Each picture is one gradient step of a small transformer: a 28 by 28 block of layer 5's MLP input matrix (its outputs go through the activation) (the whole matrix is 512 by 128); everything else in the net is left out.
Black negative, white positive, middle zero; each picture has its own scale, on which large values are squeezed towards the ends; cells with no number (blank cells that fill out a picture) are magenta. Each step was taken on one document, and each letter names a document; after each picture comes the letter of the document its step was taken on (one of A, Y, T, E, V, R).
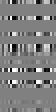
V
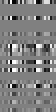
V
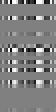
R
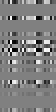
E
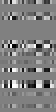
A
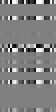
R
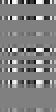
R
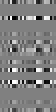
V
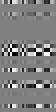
A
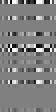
R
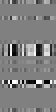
E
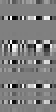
E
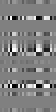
E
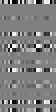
V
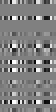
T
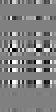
V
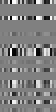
T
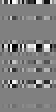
A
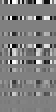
T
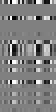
T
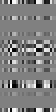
E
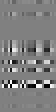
A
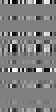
V
